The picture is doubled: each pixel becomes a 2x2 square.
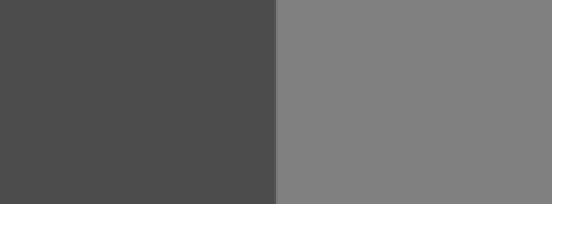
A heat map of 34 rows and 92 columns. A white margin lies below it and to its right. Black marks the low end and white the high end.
It is made of 1 by 2 panels. Panel 1,1: low, flat. Panel 1,2: middling, flat.
